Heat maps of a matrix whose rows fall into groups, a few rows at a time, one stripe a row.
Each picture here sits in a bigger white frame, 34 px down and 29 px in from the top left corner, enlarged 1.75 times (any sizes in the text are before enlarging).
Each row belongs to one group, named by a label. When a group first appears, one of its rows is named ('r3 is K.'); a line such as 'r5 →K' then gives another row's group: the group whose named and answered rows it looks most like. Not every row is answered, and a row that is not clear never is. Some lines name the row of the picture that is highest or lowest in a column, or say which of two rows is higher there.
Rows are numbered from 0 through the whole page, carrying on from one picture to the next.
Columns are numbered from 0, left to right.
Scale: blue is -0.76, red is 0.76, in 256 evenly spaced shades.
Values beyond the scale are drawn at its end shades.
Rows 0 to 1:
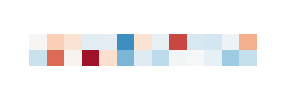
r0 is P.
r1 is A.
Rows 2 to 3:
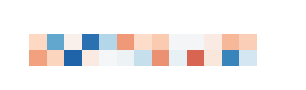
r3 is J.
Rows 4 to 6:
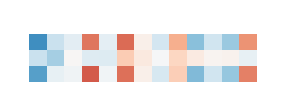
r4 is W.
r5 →W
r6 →W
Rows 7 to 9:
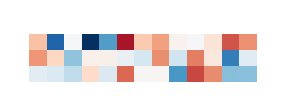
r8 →J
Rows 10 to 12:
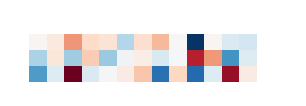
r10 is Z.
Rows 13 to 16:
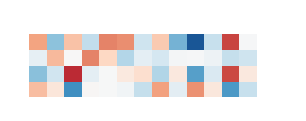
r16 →J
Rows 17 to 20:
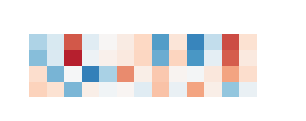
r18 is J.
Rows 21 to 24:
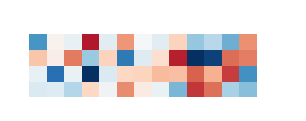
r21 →W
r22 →P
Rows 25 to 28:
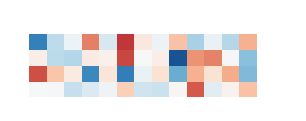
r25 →W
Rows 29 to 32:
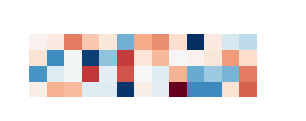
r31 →W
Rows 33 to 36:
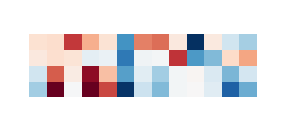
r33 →Z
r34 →P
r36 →A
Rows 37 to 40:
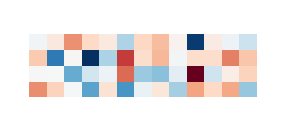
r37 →Z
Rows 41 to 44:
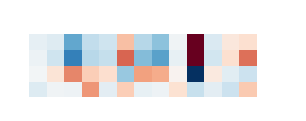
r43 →Z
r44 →W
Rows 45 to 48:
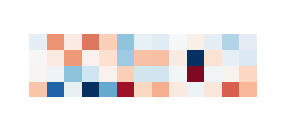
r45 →A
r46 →Z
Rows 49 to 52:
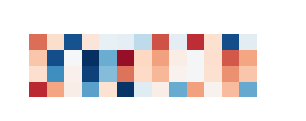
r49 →J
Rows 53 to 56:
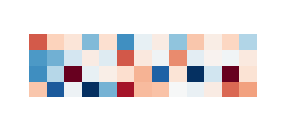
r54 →W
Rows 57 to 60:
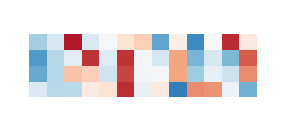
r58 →W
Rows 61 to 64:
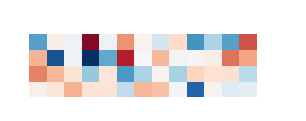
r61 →W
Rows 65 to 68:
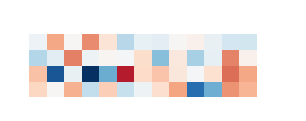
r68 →P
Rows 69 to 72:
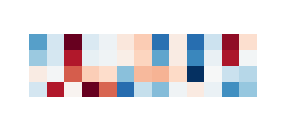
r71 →Z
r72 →A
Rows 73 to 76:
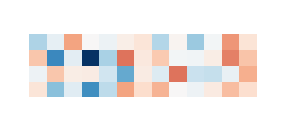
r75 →P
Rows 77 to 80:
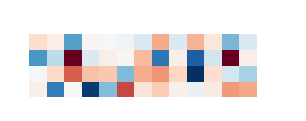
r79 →Z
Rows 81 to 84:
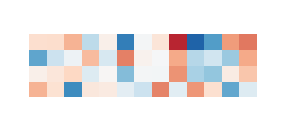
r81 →P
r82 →W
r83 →P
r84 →J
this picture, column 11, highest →81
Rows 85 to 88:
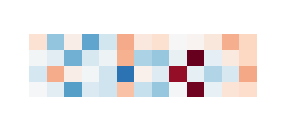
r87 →P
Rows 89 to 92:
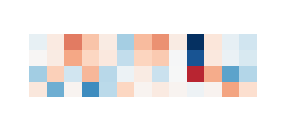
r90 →Z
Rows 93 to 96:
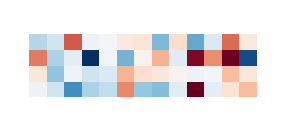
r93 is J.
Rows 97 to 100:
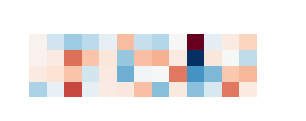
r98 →Z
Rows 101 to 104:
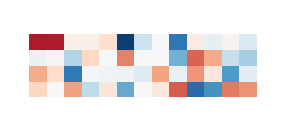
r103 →J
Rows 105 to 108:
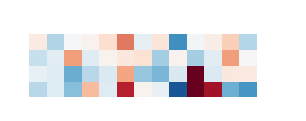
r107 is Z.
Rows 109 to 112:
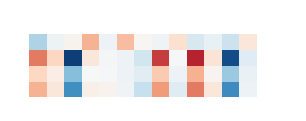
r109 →W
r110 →J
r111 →J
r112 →J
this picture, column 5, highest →109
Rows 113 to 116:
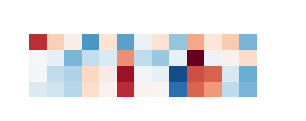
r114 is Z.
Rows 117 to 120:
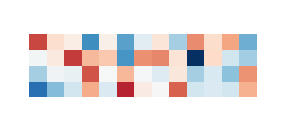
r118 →Z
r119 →W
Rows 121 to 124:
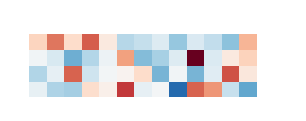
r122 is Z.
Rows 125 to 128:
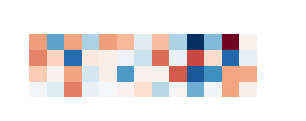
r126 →J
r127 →P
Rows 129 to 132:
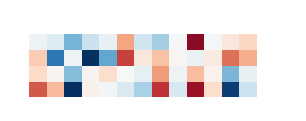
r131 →J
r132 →J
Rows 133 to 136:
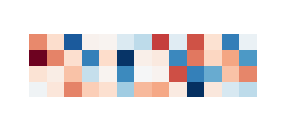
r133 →J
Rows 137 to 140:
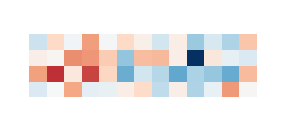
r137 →W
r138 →Z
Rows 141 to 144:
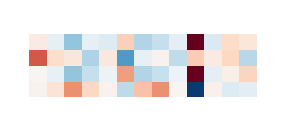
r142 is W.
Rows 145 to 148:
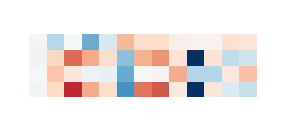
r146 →Z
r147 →P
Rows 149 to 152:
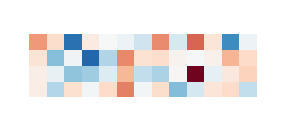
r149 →J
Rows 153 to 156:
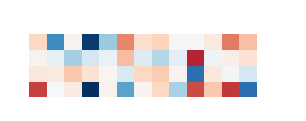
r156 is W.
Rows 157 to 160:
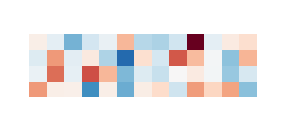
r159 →A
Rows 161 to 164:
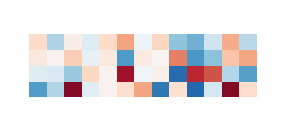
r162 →P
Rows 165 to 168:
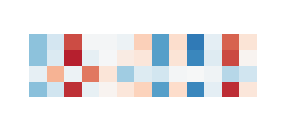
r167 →A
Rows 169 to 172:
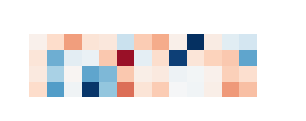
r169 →Z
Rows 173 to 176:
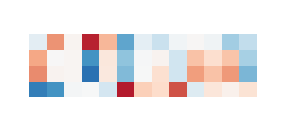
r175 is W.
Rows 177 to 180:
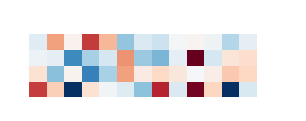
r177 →A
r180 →J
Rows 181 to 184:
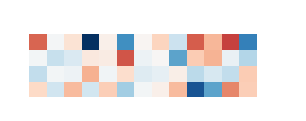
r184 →P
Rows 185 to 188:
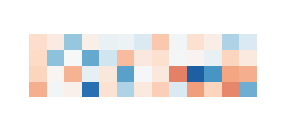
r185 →J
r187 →P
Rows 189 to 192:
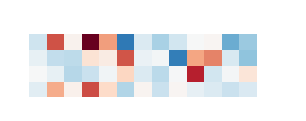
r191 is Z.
